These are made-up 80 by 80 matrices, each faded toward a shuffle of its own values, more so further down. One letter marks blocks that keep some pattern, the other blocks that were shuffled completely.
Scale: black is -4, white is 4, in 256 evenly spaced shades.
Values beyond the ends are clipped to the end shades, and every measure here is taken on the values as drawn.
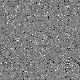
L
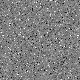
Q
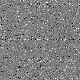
L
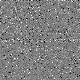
L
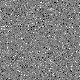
L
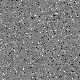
Q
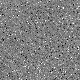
Q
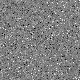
Q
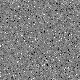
Q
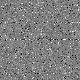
L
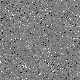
Q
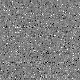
L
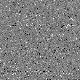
L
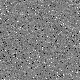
Q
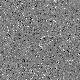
Q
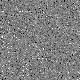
Q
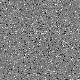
L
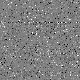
L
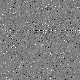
L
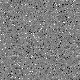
L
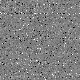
L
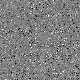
L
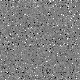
L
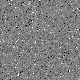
Q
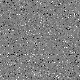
L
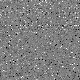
L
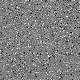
L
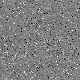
Q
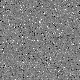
Q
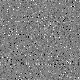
L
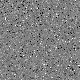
Q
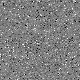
L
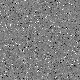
Q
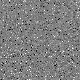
L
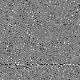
L
